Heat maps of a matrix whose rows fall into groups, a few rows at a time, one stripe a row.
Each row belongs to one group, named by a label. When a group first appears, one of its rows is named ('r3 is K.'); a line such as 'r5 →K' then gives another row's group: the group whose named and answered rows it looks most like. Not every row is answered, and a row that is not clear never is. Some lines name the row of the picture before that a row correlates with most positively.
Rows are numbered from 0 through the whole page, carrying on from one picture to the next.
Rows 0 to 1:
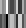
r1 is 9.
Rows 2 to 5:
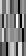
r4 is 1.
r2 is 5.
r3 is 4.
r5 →9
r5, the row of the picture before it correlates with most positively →1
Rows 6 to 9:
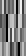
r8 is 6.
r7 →9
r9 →5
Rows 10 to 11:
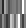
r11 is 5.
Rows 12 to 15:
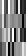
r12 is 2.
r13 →1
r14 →2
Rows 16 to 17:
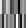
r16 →5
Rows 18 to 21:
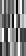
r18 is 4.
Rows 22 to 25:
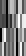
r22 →9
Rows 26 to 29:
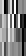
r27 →2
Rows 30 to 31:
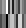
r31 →9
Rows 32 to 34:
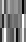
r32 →1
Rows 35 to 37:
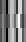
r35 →9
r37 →9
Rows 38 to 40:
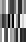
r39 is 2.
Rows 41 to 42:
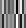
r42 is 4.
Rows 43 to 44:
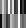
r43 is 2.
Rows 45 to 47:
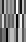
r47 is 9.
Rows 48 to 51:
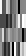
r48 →5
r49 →6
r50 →1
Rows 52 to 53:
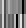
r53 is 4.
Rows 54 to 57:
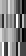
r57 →2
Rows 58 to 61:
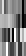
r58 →1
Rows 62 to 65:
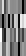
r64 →5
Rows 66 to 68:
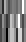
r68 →9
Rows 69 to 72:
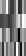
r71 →5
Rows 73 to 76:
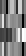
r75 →6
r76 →1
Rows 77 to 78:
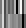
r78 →1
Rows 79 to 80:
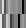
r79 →1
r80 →5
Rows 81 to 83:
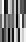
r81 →2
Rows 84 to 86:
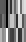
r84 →6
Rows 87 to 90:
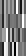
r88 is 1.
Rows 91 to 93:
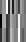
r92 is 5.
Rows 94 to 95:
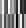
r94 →2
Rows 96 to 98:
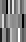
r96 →6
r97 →1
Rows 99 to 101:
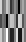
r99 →5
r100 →9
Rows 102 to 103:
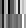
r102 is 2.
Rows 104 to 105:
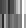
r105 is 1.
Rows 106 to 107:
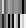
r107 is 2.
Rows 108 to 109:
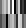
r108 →2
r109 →9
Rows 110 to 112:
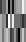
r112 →5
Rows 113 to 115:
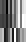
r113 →6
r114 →6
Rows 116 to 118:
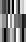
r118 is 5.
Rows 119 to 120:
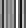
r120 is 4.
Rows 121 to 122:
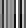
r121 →4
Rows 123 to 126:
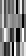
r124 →1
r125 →5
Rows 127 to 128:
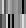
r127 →1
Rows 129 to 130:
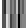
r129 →5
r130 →5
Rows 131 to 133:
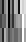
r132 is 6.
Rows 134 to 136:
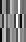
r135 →4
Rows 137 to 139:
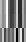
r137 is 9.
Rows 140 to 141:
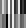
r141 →6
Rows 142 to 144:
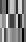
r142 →9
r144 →1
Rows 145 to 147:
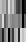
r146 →1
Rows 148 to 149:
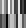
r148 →2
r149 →9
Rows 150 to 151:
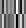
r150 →4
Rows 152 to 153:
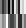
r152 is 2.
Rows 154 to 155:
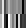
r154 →1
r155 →2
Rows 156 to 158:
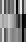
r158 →1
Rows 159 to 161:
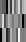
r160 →1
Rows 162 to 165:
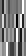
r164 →4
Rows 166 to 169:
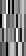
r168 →4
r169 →9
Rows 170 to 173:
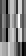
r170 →9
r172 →9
